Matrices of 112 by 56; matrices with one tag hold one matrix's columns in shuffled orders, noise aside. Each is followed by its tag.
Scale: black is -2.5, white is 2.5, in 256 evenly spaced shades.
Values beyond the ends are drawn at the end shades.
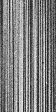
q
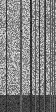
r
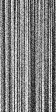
q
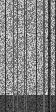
r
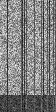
r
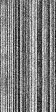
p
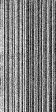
p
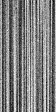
q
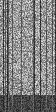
r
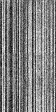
p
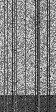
r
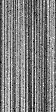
q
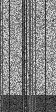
r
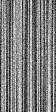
q
